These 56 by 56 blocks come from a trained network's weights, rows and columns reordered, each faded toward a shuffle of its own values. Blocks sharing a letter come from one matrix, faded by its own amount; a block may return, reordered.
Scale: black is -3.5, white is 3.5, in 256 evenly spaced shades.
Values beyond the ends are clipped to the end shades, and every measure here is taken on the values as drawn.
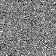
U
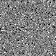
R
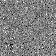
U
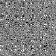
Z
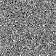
U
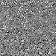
R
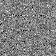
U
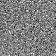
U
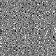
Z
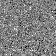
U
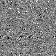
U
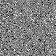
R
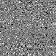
R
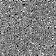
R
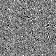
U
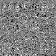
Z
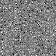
R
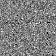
U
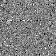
U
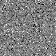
R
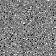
R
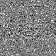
R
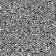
R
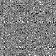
Z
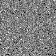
U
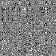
Z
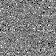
R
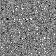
U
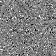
R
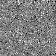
R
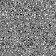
R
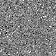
U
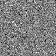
U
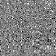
Z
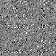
Z
